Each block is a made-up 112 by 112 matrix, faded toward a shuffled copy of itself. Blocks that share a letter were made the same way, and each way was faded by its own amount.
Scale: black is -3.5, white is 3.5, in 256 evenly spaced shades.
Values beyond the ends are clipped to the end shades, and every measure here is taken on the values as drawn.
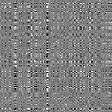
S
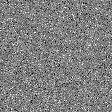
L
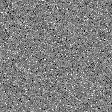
L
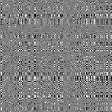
S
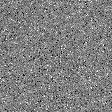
L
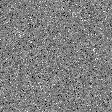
L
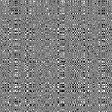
S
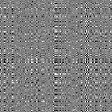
S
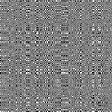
S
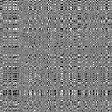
S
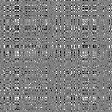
S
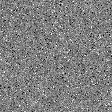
L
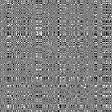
S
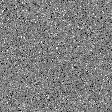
L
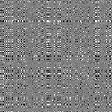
S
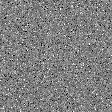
L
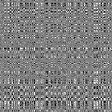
S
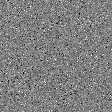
L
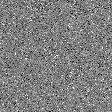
L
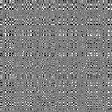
S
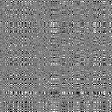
S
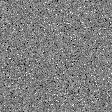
L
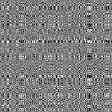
S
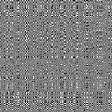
S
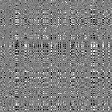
S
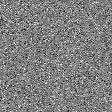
L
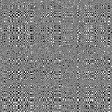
S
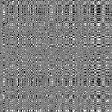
S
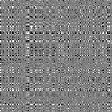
S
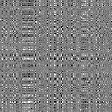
S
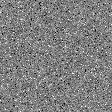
L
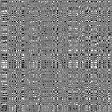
S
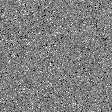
L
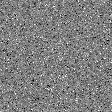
L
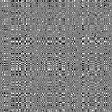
S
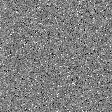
L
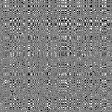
S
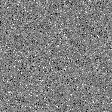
L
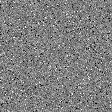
L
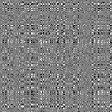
S
